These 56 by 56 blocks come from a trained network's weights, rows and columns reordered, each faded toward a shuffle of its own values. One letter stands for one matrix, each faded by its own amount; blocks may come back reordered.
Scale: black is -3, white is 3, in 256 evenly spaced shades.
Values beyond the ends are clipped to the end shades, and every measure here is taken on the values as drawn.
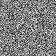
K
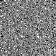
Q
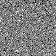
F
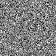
K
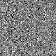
Q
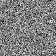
K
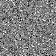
F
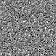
Q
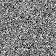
K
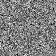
K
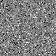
F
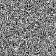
K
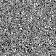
Q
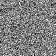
K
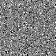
Q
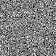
F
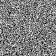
K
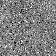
F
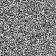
K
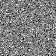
F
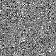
Q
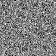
K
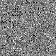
Q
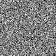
K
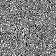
F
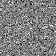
F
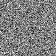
K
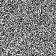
K
